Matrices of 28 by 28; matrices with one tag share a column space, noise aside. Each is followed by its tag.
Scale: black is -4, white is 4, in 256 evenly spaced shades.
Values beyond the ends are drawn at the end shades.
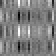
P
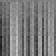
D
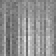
D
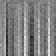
D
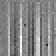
D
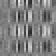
P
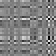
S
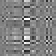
S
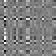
S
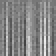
D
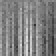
D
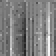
D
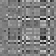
S
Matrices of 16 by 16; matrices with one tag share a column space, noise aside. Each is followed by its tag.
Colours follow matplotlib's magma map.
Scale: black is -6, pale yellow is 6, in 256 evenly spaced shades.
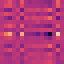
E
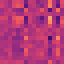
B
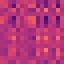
B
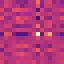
E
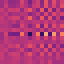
E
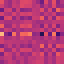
E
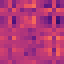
B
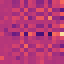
E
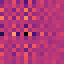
E
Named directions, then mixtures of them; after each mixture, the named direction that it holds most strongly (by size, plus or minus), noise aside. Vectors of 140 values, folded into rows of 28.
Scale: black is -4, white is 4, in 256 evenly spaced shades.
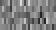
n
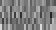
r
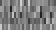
r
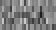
n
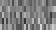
r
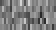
n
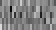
r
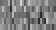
n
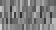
r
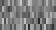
n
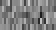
n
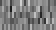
n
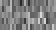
n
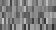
n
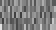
r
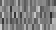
r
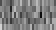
r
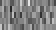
r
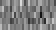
n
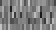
r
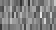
r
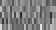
r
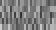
r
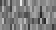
n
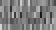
r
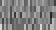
r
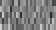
r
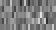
n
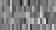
n
